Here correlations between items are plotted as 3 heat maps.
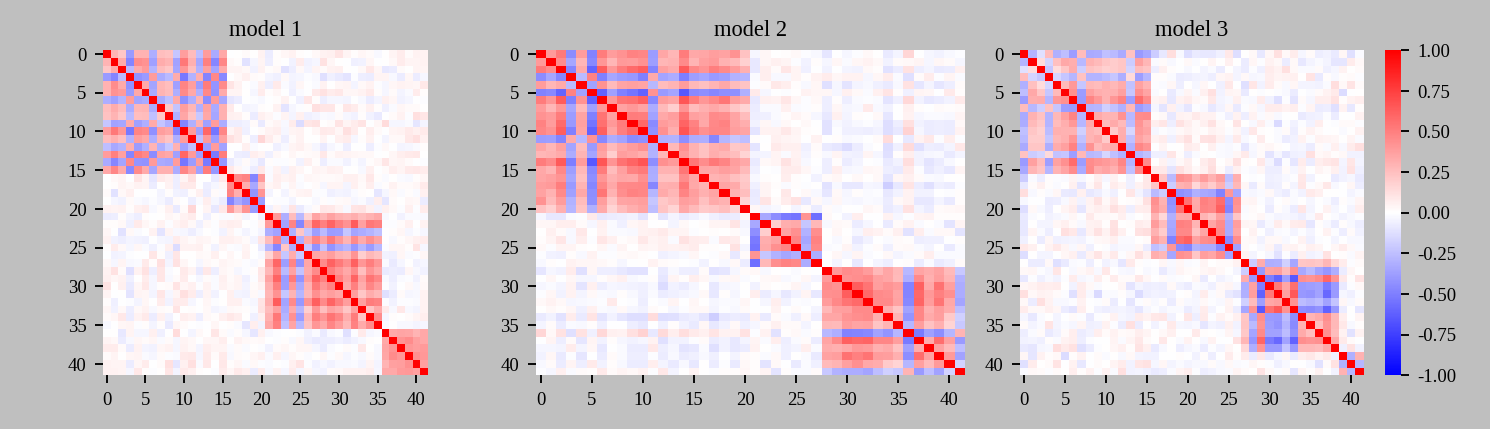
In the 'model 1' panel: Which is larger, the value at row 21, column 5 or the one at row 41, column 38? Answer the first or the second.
the second
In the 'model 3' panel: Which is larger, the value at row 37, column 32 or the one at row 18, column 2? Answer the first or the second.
the second
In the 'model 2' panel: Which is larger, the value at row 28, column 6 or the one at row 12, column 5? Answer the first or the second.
the first
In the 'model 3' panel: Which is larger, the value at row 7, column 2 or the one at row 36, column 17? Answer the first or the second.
the second
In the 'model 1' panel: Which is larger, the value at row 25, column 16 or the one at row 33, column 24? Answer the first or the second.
the second
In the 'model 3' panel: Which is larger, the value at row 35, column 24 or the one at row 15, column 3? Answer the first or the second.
the first
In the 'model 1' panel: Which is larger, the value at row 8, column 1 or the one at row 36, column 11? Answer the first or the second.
the first
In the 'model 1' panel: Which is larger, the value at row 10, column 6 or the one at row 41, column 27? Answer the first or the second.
the second
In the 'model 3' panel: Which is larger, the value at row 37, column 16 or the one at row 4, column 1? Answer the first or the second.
the second
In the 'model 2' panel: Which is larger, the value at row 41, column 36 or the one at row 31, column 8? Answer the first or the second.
the first
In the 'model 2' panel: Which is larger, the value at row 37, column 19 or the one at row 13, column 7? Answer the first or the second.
the second
